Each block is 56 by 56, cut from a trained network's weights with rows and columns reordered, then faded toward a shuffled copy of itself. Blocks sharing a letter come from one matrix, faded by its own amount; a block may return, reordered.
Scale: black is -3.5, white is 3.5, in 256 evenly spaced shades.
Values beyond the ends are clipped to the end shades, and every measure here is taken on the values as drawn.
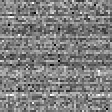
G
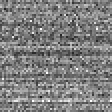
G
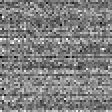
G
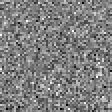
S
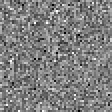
S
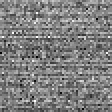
G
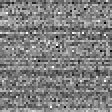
G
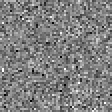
S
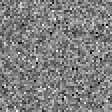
S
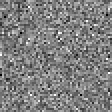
S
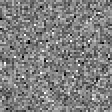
S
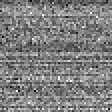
G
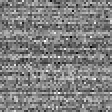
G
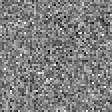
S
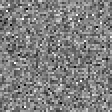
S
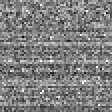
G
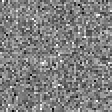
S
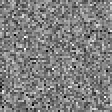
S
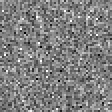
S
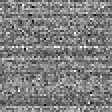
G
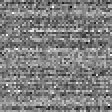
G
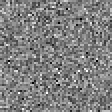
S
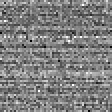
G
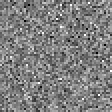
S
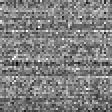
G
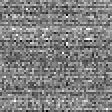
G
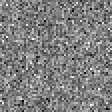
S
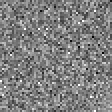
S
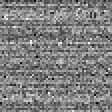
G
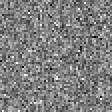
S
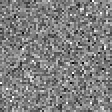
S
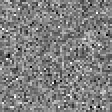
S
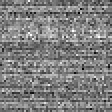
G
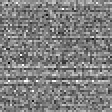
G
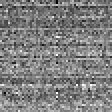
G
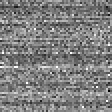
G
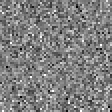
S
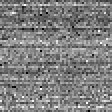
G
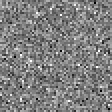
S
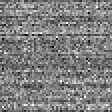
G
